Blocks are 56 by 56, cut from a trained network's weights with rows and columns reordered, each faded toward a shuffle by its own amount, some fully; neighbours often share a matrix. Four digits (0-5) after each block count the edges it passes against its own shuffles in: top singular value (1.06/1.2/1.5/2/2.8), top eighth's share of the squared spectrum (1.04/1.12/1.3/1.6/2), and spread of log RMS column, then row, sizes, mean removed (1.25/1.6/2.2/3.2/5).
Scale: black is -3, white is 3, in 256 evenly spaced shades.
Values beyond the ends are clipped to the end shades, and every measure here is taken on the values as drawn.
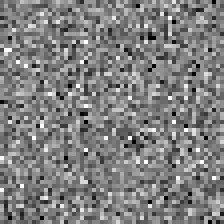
1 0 0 0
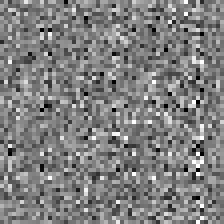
3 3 3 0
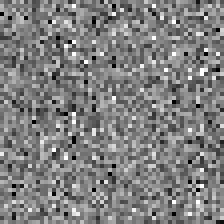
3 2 2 0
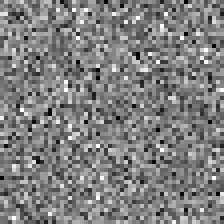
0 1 0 0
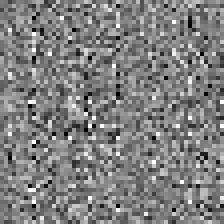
3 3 3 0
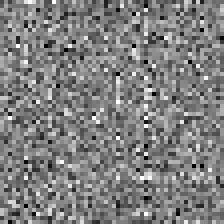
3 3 2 0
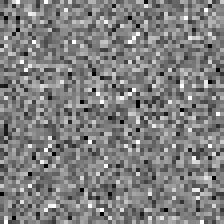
0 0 0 0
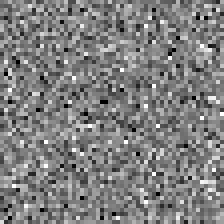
0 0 0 0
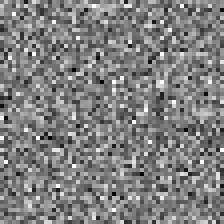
2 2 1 0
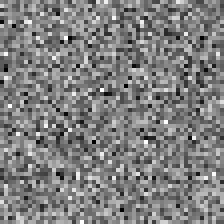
1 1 0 0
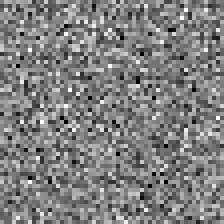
0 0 0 0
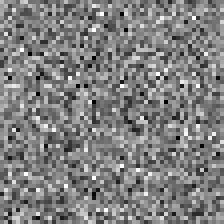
2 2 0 1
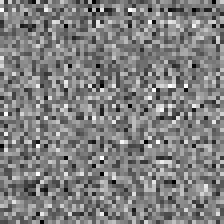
3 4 2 3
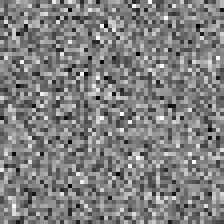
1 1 0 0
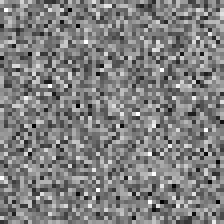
0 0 0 0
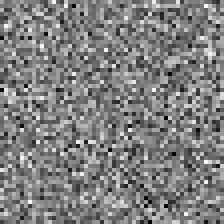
1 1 0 0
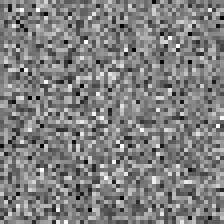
1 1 0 0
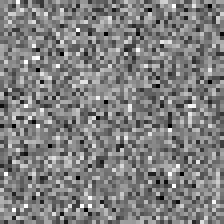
0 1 0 0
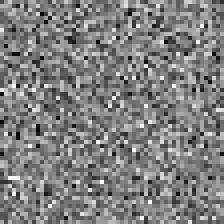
1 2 0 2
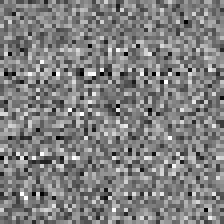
2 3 0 3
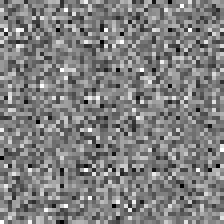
2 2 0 2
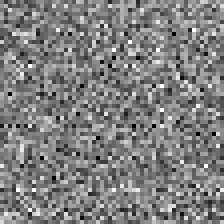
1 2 0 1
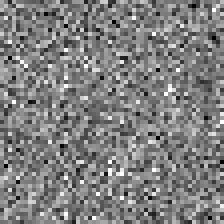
2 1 1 0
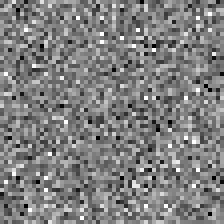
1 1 0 0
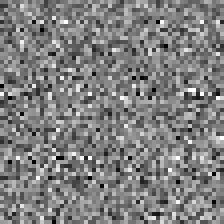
2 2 0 2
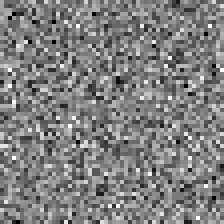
1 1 0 1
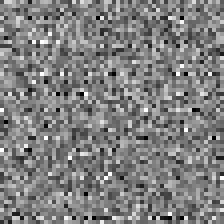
2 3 0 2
